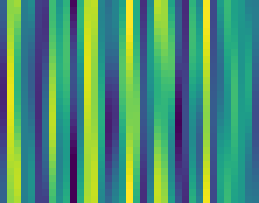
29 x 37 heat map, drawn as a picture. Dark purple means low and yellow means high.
Grain: streaks running down. Ninth with the highest average: top middle. Stripes: upright, repeating 7 times.
